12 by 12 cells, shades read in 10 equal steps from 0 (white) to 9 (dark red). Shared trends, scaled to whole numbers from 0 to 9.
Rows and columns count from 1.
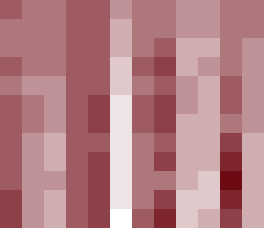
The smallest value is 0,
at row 12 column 6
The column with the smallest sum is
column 6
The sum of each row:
60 58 56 59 55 59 57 53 56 55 55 56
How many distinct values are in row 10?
8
